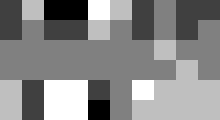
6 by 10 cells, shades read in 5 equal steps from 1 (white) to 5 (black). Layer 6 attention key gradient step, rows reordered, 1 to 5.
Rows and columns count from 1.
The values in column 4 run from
1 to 5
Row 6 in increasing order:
1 1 2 2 2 2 2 3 4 5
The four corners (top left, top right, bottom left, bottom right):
4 4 2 2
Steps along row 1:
down up same down up up down up same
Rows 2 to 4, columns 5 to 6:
2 3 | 3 3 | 3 3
